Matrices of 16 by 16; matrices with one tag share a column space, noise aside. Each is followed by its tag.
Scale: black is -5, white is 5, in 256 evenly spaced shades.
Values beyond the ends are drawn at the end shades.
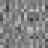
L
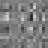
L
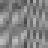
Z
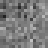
L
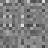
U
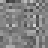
U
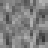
Z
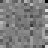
U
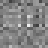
U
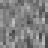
Z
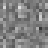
L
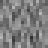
Z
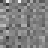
U
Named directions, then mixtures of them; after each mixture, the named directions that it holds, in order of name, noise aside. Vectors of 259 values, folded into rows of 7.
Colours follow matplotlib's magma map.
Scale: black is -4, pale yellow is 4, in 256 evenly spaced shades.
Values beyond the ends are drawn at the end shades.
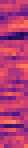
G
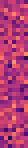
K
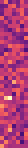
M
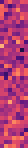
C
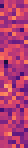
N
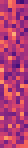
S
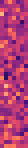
C, N, S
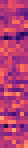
G, S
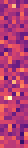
M, S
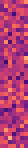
K, N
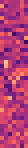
C, M, N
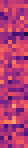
G, K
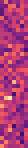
M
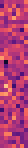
N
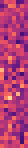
M, N, S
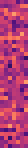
G, K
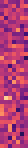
K, M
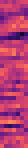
G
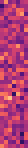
M, N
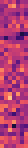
G, M, S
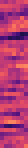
G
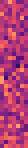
C, S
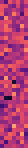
M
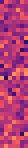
C, M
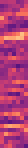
G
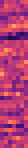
G, N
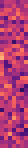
K, N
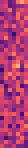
S
